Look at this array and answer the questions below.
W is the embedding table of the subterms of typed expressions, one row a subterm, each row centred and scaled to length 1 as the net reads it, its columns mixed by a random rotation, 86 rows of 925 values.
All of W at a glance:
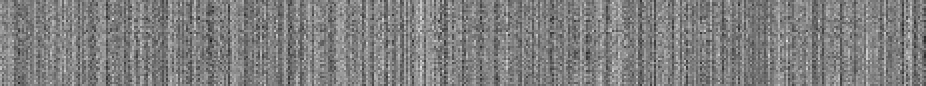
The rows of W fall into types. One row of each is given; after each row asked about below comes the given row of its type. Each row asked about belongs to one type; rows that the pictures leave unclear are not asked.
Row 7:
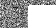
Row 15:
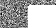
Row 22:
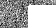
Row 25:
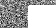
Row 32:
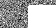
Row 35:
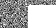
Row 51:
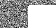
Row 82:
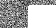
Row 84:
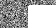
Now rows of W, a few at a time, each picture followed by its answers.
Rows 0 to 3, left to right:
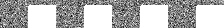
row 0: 35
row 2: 35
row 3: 22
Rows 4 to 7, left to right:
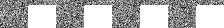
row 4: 22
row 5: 25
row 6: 32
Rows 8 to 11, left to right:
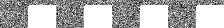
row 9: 15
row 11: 7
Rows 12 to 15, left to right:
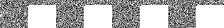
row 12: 7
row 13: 35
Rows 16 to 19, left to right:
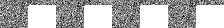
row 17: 22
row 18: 32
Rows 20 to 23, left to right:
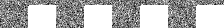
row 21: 51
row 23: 7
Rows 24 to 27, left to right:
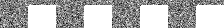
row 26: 84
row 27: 35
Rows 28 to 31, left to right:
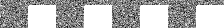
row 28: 25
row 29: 35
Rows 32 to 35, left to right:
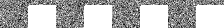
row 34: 51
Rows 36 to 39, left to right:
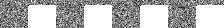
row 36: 84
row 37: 82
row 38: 84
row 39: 7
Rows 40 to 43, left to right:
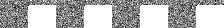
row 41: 82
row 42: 25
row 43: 15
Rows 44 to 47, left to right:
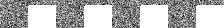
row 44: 25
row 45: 82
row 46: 7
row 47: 84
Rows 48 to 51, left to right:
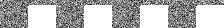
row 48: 51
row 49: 25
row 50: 32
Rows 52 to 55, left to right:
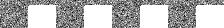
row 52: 82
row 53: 25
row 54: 84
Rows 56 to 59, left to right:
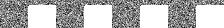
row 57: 35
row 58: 84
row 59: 51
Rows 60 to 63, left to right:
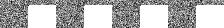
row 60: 82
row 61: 32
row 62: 51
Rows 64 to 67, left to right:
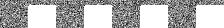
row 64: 35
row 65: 82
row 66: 82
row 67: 32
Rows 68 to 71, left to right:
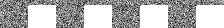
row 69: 32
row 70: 35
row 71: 22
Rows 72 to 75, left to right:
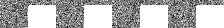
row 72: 25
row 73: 35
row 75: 84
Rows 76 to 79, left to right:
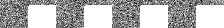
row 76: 82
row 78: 25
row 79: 22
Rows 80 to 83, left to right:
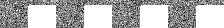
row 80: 22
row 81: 32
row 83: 25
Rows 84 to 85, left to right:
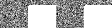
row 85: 15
